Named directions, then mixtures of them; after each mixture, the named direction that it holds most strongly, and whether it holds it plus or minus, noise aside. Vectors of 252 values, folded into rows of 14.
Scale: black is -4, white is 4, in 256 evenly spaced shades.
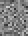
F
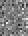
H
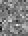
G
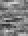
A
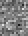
H, plus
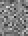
F, plus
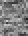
A, minus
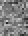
H, minus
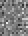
H, plus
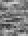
A, plus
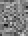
F, plus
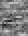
A, plus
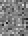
H, minus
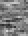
A, plus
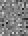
H, minus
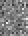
H, plus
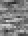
A, minus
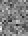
G, minus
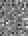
H, plus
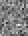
H, minus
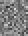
F, minus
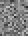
F, plus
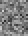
G, minus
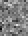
G, plus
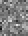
G, plus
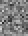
G, minus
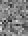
G, minus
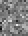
G, plus
